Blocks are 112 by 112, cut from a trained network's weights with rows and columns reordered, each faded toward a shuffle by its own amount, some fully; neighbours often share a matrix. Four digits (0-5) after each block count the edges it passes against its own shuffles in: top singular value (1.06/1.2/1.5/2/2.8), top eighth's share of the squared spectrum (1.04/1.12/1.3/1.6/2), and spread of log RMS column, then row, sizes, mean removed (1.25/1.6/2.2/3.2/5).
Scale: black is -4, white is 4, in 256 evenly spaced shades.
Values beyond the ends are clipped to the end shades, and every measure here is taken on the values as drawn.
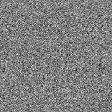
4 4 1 2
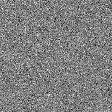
2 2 1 1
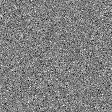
0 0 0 0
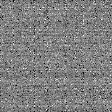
3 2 3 0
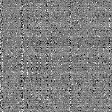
4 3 3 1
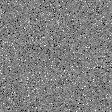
0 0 0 0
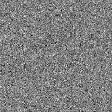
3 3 1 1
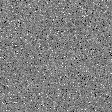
0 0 0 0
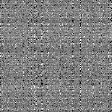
4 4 4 0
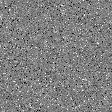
0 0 0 0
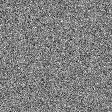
0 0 0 0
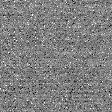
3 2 2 0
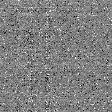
2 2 2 0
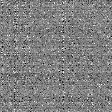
3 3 3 0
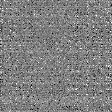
3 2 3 0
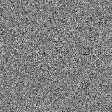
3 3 1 1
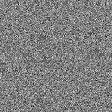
3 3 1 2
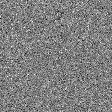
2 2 1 0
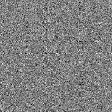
3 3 2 2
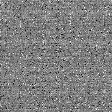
3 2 2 0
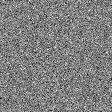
1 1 0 0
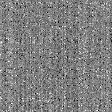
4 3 0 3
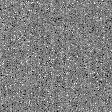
2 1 0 0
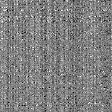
4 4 0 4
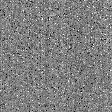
2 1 0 1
